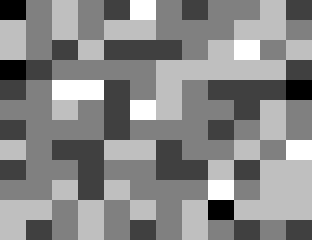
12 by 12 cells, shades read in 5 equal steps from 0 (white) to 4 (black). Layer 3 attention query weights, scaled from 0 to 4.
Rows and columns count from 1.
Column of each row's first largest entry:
1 2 3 1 12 5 1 3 1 4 9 2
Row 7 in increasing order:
1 2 2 2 2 2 2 2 2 3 3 3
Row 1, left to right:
4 2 1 2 3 0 2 3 2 2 1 3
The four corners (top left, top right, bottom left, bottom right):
4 3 1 3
